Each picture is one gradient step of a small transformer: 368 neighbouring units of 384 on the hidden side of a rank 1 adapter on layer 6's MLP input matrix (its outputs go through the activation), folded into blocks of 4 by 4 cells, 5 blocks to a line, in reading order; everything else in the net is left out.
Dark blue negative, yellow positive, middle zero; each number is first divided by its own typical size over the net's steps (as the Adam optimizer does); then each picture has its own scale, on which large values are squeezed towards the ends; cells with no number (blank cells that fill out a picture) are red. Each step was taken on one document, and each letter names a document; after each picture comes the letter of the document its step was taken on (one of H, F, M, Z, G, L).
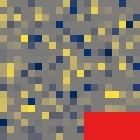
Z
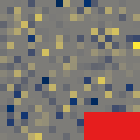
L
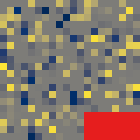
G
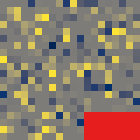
Z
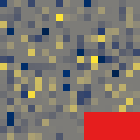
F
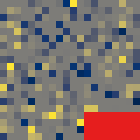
Z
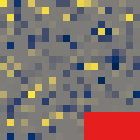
F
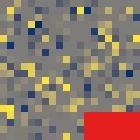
L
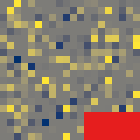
L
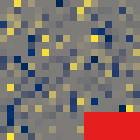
L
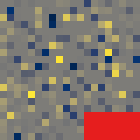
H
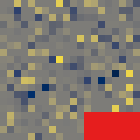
H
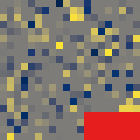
L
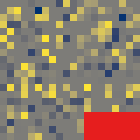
G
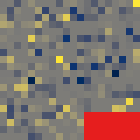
H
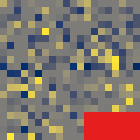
F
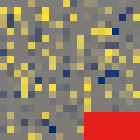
H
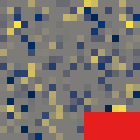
G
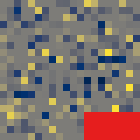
H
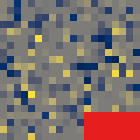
F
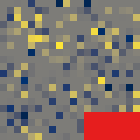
L
